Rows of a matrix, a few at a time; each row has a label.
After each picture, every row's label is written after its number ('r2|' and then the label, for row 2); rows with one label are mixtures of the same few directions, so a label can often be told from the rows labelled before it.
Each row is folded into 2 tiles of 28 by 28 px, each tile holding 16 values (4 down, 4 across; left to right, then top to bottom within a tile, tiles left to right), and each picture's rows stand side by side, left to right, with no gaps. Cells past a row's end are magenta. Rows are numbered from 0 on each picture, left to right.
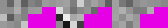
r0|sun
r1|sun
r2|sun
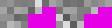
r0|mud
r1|sun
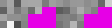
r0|sun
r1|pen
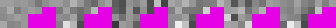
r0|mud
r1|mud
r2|mud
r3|mud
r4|sun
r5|mud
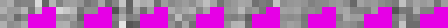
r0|mud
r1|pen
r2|sun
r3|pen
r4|pen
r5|pen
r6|sun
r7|sun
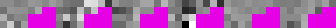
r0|sun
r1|pen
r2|pen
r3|pen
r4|sun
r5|mud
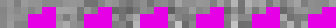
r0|sun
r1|pen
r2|pen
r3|sun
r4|sun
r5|sun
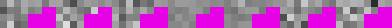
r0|sun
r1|sun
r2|sun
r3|sun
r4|sun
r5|sun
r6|mud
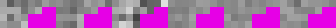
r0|sun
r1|pen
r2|pen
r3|pen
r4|sun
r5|sun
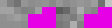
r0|sun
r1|pen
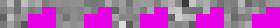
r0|sun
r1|pen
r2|sun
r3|sun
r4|sun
